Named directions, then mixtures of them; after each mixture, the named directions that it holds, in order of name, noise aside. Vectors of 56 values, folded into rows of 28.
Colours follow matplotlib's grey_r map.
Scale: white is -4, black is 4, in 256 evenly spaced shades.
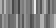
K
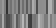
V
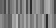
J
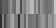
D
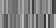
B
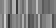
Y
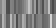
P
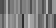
B, J, V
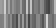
J, Y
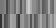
D, P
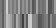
V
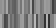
B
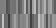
J, K, V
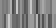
J, Y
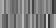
B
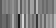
B, D, Y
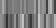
B, V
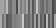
B, Y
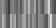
J, P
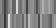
Y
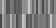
P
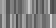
P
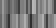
J, K, V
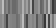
B, P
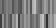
D, J, K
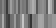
V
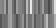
D, J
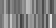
B, P, V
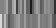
D, J, Y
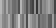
D, Y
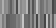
B, Y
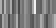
K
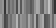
B, J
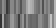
D, P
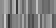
Y
